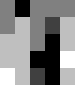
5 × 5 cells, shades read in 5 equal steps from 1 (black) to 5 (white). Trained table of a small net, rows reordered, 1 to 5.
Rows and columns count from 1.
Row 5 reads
5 4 2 1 4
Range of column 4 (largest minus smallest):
2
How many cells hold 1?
5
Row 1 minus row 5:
-2 -3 1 2 -1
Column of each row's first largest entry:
1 2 1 5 1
